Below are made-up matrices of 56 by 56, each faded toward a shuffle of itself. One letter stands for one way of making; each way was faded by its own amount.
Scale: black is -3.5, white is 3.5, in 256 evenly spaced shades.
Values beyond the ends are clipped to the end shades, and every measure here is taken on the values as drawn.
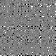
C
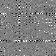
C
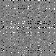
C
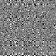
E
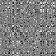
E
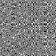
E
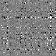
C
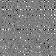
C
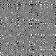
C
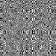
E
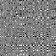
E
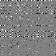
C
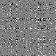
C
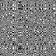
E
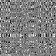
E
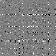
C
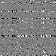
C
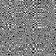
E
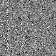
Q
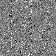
Q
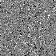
Q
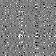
C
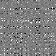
C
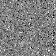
Q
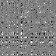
C
